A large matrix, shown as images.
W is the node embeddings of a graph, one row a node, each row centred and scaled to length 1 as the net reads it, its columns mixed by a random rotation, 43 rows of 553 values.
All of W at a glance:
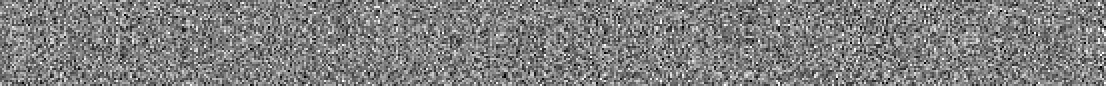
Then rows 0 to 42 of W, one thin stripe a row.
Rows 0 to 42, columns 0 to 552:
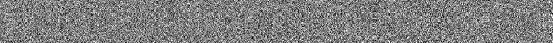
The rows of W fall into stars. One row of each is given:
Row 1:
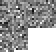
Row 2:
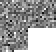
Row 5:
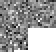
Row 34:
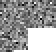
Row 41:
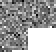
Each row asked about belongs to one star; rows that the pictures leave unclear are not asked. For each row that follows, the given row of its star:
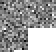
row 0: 41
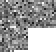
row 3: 1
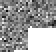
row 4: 34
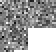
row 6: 41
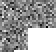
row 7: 5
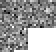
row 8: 1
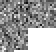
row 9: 34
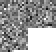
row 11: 34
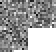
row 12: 41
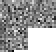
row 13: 2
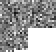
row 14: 2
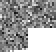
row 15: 2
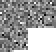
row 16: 34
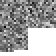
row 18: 5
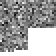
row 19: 1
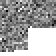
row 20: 1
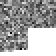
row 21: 1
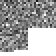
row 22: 5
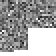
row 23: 5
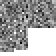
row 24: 2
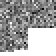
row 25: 2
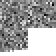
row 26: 2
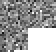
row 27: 5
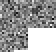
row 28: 2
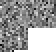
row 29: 1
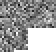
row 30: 34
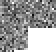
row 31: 2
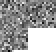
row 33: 34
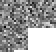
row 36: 5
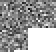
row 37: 5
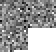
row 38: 5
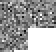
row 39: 2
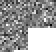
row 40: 34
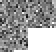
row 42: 41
